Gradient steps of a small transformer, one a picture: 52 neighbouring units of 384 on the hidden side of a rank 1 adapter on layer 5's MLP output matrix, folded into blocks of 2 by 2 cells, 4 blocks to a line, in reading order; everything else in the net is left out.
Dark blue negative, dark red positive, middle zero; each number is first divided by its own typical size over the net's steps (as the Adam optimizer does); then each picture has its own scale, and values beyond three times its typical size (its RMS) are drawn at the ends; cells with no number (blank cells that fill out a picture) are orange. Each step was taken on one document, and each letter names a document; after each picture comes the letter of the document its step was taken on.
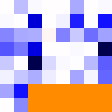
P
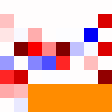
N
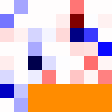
P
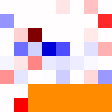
N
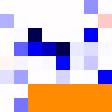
N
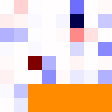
P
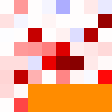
N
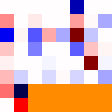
P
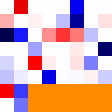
P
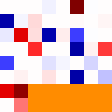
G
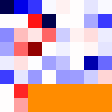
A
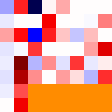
A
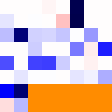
G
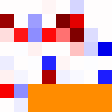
G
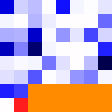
A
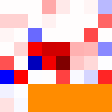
N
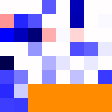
G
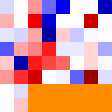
A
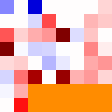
A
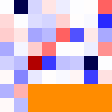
A
